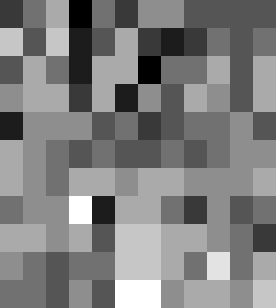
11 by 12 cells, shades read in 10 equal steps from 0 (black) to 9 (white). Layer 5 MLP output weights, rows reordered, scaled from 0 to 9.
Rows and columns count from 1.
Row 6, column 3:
4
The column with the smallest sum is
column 4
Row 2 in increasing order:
1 1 2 2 3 3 3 4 4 6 7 7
